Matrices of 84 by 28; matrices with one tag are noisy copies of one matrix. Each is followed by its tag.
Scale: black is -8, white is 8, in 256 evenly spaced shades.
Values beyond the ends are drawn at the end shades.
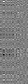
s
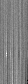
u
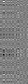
s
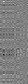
s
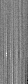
u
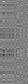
s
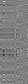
s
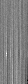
u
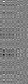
s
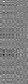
s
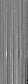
u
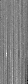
u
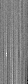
u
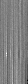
u
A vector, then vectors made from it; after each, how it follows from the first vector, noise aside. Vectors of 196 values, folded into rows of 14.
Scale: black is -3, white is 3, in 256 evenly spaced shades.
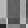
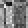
wrapped around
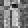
wrapped around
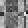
wrapped around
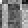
reversed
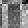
reversed
